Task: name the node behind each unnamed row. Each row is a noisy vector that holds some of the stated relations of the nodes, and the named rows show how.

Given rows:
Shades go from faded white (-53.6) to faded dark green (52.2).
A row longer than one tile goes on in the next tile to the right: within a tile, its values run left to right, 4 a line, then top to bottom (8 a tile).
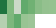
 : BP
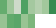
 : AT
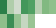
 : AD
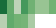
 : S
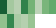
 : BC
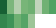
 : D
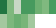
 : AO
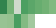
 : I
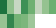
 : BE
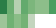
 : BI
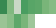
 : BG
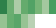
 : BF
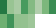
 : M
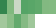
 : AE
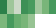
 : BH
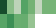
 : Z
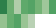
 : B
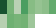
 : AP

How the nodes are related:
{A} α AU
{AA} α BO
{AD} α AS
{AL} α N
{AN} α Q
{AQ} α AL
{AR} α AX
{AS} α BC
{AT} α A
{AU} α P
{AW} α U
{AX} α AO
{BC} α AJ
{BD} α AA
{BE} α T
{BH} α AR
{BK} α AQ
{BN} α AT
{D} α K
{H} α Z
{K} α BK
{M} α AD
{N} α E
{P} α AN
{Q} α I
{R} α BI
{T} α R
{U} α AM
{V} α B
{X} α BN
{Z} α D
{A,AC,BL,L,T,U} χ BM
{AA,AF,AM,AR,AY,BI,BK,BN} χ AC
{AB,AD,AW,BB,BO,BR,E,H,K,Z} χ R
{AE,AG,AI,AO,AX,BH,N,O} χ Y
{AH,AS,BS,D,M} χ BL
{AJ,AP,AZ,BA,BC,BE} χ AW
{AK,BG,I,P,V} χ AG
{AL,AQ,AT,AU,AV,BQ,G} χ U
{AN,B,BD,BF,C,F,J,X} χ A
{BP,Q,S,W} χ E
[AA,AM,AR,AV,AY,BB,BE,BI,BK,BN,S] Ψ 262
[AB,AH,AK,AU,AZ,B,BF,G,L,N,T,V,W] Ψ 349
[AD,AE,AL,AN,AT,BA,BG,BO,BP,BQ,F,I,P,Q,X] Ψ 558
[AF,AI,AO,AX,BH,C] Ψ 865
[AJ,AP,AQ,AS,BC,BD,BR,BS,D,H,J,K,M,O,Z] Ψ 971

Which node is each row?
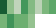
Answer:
H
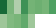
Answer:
O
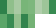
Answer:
AQ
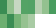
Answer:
T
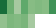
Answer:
BS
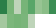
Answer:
AC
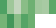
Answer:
AL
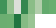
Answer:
P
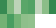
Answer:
U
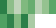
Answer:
BK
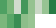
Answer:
AU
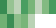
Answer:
AR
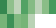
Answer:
AA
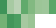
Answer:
X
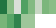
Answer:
Q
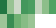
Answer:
R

